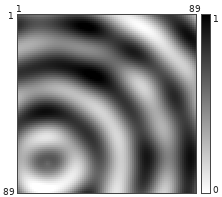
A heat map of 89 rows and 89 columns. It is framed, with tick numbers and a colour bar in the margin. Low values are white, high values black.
Lone odd cells: none. Ninth with the lowest average: bottom left. Rings: centred on the bottom left.
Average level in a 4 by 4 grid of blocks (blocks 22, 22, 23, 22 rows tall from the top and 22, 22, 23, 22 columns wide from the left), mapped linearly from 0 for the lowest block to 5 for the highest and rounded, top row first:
3 5 2 3
4 5 3 3
3 3 2 3
0 1 2 4
